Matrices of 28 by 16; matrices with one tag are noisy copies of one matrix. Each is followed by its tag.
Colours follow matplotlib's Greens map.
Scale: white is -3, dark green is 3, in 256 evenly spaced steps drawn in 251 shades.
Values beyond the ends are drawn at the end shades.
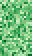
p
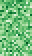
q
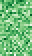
q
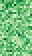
q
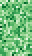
p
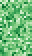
p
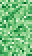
p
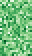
p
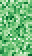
p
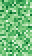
q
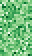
p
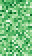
q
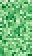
p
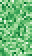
p
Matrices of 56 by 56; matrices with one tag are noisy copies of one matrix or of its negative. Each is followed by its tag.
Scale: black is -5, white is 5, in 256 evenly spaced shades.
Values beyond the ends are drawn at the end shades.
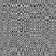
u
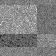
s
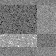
s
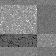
s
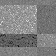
s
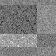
s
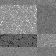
s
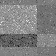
s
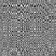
u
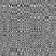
u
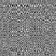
u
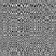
u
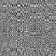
u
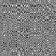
u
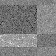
s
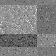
s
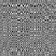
u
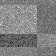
s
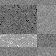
s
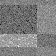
s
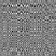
u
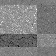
s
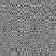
u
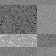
s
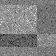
s
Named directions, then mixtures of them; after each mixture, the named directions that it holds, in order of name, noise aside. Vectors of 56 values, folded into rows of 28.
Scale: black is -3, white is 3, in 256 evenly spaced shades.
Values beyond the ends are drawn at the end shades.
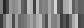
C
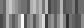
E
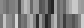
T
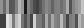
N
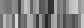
T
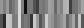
N, T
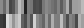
N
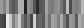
N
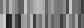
N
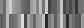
E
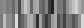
T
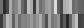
C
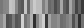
E, N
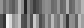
N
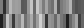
C, E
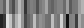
E, N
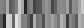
N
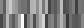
E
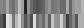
N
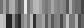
N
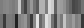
T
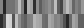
C, N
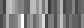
E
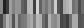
C
